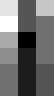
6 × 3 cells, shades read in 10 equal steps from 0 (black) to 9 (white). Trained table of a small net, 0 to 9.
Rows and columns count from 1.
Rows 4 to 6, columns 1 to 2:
5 1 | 4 1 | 4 1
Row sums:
18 16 10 10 8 8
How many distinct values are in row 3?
3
